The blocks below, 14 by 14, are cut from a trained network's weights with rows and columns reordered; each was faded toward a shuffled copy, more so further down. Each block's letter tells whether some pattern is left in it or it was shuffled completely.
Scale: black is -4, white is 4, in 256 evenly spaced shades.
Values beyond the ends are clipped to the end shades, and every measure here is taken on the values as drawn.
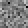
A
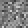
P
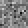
A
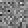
P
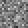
A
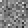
P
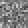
A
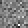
P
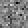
A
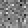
A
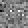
P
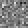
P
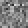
P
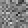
P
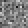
A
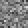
A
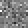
P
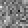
A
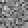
A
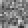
P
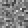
A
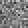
A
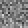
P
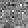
P
